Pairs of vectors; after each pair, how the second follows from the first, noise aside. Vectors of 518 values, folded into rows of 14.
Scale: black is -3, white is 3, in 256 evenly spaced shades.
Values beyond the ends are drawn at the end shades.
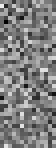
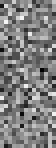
negated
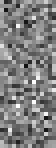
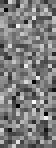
sign-scrambled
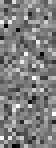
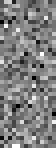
negated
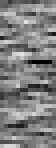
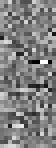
sign-scrambled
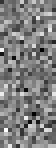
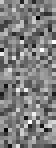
negated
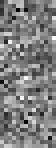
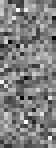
negated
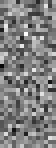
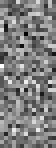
negated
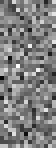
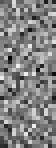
sign-scrambled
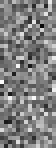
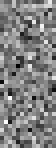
sign-scrambled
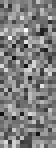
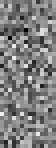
negated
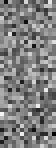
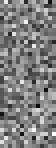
negated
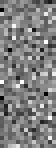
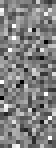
sign-scrambled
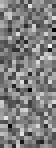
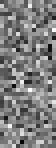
sign-scrambled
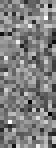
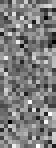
sign-scrambled
